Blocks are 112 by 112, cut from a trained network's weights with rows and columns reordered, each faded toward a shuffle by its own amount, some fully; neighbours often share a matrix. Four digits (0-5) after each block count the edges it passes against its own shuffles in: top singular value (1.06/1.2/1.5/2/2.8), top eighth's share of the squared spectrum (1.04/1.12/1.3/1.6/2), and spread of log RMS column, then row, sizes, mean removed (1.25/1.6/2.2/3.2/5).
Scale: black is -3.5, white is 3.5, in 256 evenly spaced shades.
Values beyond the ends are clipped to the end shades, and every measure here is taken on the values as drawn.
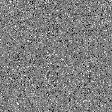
2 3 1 1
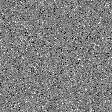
0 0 0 0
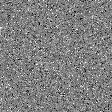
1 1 0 0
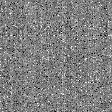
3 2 0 2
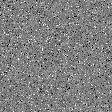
0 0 0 0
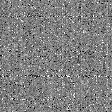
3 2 0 2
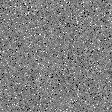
0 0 0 0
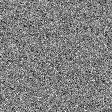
0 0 0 0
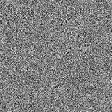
3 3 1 0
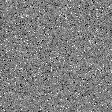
0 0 0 0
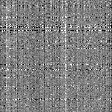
4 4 2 4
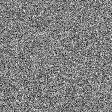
1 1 0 0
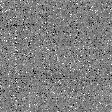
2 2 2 0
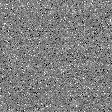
1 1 0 0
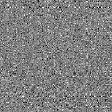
4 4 2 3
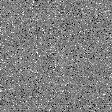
1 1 1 0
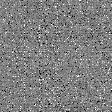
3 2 2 0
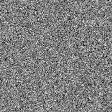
2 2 0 0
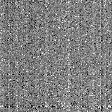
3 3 1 2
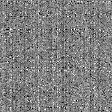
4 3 1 3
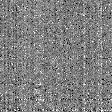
3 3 1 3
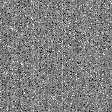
2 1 0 1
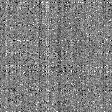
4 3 1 3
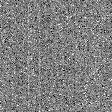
2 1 0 1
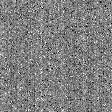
3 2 0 1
